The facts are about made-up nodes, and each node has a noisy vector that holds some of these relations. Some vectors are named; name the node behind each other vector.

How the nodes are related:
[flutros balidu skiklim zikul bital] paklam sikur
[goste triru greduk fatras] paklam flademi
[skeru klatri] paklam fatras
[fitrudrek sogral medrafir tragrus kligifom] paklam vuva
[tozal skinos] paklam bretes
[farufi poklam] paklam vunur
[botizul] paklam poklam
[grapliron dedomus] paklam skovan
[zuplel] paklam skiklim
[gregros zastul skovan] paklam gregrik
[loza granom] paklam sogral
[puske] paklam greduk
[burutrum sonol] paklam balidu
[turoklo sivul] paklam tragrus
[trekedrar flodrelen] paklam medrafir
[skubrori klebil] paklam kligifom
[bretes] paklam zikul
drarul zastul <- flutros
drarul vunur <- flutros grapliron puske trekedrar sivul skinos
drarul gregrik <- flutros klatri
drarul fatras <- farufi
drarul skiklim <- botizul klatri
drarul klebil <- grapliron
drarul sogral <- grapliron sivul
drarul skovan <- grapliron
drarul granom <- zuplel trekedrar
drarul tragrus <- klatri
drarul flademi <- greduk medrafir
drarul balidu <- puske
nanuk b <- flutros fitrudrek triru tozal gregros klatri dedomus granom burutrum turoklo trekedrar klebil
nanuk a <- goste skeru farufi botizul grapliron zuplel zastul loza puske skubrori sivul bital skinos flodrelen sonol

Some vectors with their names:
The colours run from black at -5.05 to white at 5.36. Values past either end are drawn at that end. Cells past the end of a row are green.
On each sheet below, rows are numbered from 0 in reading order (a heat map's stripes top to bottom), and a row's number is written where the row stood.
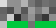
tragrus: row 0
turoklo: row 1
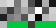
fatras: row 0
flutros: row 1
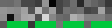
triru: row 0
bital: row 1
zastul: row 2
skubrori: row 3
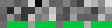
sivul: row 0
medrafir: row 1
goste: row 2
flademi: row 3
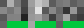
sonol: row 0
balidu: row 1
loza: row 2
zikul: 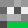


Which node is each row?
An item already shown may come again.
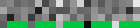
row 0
klatri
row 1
skeru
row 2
vuva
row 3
skinos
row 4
gregrik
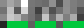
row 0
bretes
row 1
puske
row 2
zuplel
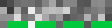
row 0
botizul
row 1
poklam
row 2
burutrum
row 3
zuplel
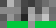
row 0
sonol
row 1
botizul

